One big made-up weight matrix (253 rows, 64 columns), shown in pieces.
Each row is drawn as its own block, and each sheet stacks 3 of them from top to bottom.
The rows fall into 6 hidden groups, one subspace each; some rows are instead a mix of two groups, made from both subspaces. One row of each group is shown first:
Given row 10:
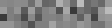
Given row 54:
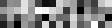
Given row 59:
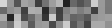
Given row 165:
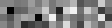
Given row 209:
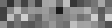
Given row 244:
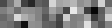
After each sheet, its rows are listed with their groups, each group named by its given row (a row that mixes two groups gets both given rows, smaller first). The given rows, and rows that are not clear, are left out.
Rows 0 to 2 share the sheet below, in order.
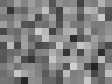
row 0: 165
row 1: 59 and 244
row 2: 244
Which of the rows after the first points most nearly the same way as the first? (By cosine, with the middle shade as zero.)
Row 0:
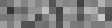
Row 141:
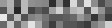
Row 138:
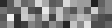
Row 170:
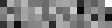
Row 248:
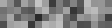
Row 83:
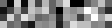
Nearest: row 83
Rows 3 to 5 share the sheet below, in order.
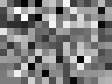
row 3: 165 and 209
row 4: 209
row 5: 10
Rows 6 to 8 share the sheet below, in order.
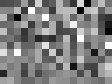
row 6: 10
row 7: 54
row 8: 10
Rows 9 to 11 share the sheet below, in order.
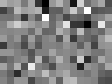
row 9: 59
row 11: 10
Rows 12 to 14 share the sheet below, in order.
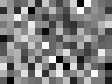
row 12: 10
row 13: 59
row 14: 10
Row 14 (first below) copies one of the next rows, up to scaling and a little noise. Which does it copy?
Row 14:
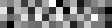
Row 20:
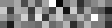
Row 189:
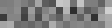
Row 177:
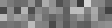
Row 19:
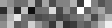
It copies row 20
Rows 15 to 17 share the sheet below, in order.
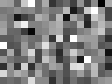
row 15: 244
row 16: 10 and 244
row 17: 10
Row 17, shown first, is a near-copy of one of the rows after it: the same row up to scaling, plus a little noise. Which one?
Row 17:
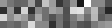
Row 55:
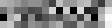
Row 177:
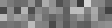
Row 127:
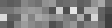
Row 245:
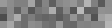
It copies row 177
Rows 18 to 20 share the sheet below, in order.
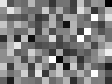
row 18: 54
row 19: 10
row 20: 10
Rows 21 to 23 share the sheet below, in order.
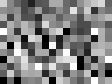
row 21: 59 and 244
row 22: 59
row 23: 54
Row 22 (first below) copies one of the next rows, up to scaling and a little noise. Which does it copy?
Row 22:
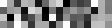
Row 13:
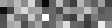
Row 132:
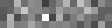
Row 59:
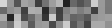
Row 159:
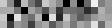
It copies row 59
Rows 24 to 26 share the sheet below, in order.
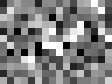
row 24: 165
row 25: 165 and 209
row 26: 244
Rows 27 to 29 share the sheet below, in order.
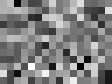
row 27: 165
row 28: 54
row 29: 10
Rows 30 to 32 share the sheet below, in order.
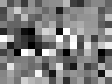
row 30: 209
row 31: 59
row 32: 165
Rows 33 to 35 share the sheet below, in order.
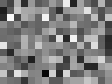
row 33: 59 and 209
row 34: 10
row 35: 59 and 244
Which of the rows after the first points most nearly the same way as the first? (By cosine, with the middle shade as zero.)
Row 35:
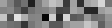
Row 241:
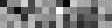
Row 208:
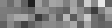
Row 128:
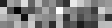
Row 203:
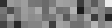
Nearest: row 208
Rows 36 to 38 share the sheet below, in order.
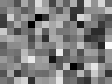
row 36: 244
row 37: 165
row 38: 244
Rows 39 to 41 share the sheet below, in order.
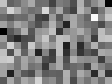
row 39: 54
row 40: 209
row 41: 209
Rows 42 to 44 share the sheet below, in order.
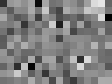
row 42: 165
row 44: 10
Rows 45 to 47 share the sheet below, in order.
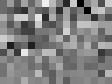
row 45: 54 and 59
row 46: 59 and 209
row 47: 165
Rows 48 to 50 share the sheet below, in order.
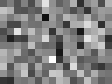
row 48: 59
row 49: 165
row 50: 10 and 165
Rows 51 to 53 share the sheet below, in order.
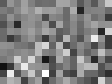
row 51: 54
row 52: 54 and 244
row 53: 59
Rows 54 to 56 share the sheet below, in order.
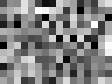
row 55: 10
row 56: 59
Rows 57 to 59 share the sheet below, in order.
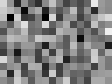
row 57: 59
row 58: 54
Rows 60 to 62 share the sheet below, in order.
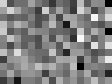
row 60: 54
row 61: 54
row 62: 54
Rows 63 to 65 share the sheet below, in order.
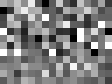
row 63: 59
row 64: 54
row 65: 10 and 59
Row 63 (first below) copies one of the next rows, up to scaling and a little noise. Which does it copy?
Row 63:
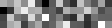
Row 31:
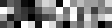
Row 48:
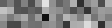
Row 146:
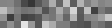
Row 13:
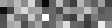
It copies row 13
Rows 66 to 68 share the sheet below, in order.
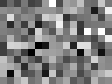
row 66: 165 and 209
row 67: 244
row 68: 59
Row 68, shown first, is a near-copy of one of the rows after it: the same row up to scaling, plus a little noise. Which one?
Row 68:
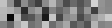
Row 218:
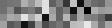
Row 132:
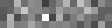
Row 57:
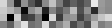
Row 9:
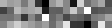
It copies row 57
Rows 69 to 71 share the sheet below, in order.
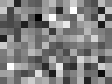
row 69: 165
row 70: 10
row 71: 165
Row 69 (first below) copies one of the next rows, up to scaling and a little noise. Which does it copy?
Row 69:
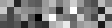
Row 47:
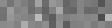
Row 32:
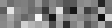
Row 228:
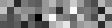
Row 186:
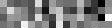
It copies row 228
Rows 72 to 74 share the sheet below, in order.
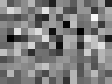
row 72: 54
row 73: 165
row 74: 54 and 209
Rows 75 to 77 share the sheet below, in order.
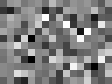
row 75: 54 and 59
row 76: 10
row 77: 244
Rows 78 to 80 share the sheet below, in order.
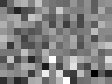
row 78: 165 and 209
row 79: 59
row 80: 54 and 165
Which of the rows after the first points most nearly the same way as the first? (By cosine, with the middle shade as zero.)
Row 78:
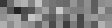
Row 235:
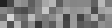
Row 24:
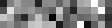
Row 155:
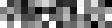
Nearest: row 235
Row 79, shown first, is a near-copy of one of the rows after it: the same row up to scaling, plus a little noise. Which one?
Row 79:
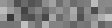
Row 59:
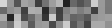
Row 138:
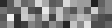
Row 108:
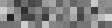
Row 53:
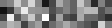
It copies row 108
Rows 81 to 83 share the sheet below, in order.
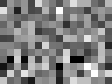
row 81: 59 and 209
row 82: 59 and 165
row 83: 165 and 209
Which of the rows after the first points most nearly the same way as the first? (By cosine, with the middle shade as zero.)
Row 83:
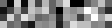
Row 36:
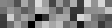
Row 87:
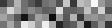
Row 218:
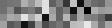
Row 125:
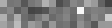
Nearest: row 218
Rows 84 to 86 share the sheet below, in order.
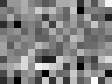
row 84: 54
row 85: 244
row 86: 54
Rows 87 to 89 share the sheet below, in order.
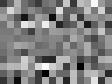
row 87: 59 and 165
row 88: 244
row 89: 54
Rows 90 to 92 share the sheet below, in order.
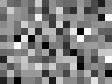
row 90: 165
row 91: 10
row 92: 54
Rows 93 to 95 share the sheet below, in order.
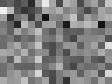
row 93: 59
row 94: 165
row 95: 165
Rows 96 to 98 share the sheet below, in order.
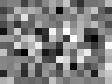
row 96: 54 and 209
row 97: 244
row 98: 10
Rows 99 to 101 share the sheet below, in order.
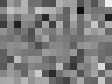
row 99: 54
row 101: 165
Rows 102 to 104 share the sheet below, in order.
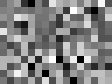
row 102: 244
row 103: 209
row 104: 10
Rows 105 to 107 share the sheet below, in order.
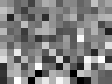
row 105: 59
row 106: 54
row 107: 59 and 244
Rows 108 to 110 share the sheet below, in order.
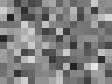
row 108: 59
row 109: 59
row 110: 244
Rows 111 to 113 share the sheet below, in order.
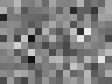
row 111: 10
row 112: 10
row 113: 244
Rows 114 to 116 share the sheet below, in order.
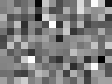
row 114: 54 and 165
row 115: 209
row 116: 244
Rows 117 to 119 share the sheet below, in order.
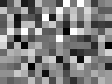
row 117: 59
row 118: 209
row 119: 10
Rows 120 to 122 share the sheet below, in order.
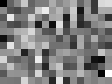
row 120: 54 and 209
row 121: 59
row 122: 165
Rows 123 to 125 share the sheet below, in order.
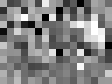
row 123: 59 and 209
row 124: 165
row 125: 10 and 54
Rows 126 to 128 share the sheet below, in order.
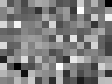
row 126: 54
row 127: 10
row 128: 209
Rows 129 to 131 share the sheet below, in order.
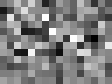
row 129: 59
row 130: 244
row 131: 165
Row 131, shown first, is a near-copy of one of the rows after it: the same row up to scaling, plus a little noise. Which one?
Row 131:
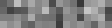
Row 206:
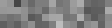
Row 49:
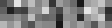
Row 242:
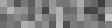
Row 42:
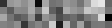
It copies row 49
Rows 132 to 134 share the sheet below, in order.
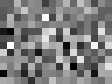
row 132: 59
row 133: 209
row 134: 10
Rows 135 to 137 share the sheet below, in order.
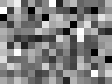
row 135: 10
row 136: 54 and 209
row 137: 54
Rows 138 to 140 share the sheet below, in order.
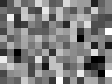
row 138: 59
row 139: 54
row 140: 165
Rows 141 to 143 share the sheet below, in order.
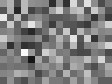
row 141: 10 and 209
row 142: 59
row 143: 244
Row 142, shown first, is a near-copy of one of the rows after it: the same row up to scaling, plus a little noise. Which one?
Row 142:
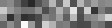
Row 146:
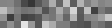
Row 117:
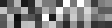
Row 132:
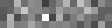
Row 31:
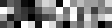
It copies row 146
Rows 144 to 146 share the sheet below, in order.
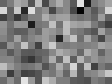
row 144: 10
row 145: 165 and 209
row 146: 59
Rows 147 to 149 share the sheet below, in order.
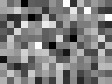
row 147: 59 and 209
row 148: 165
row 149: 209
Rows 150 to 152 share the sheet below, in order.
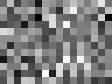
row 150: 165
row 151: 209
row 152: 59
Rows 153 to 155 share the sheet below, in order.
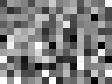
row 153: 54
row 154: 59 and 165
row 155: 54
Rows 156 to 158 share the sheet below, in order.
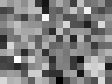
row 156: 59
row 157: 10 and 59
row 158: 165
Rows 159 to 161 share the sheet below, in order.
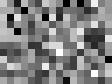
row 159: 59
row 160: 165
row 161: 54
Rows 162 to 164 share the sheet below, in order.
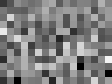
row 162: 209
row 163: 209
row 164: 54
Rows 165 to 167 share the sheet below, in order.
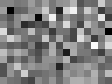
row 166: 54
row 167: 209
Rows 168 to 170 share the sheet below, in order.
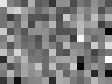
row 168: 54 and 209
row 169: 54
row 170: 54
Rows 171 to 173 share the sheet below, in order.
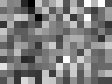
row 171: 244
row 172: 54 and 165
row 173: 59
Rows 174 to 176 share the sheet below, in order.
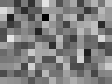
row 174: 59
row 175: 165
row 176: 10
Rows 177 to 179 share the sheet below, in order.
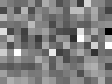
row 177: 10
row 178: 54
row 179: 165 and 244
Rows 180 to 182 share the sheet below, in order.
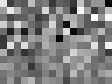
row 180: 54
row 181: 209
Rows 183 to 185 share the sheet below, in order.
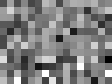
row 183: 59 and 165
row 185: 54
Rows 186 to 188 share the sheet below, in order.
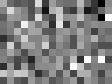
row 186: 165
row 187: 59
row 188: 10 and 244
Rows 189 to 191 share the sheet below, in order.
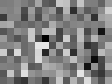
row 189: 10
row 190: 54 and 244
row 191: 59 and 165
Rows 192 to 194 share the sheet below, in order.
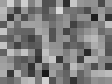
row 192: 209
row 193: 244
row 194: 10 and 59
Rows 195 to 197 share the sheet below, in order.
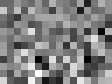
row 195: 10
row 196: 244
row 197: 244
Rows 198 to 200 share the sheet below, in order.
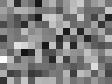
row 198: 165
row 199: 59 and 244
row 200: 209 and 244
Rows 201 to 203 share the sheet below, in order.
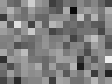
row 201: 54 and 244
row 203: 54
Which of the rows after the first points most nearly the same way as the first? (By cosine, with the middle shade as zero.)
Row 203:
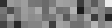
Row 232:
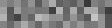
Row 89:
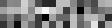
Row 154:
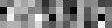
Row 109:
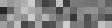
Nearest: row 89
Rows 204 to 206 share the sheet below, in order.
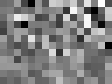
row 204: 244
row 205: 10 and 165
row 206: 165
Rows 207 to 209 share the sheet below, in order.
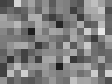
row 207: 165
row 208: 244
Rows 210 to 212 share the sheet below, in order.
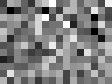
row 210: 54
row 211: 165
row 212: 209
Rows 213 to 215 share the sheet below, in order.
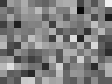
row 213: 54
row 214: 10
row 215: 59 and 165
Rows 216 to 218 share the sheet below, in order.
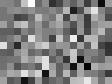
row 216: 244
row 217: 10
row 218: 59
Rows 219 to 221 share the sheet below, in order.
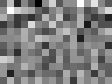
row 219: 165
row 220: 54
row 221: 209
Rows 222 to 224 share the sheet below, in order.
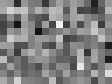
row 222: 54 and 165
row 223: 54 and 165
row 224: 54
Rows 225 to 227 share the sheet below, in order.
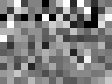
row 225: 10 and 59
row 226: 10 and 209
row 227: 10
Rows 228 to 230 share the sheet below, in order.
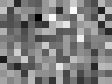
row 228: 165
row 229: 54
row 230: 209
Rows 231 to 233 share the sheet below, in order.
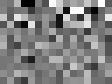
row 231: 244
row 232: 10 and 244
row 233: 244
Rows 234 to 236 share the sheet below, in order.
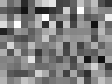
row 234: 54
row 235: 209
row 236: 244
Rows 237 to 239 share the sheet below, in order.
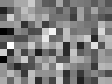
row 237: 59
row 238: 209
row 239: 209
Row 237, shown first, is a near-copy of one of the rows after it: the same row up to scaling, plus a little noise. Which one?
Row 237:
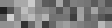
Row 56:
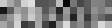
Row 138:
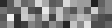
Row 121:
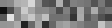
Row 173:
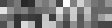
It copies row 121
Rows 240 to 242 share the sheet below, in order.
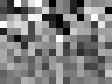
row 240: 165
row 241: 209
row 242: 165
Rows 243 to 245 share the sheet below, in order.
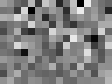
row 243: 10
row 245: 10
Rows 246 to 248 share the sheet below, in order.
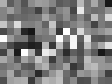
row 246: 54
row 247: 59
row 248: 244
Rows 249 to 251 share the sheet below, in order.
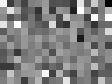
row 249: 54
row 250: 54
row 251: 54 and 59
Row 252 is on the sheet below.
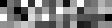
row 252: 10 and 209
